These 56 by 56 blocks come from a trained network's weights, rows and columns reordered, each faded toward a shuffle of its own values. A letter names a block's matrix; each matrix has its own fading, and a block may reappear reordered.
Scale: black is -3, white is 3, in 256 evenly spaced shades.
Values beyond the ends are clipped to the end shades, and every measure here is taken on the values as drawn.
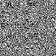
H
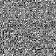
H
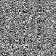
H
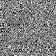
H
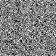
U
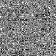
H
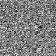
H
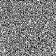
U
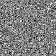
U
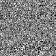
H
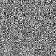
H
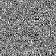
H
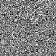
H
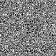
U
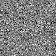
U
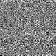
H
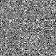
U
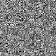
H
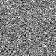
U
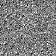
U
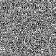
H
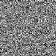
H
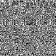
H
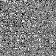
U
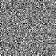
H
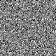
U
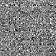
H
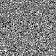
U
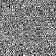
H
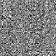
H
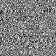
H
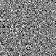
H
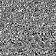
U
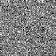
H
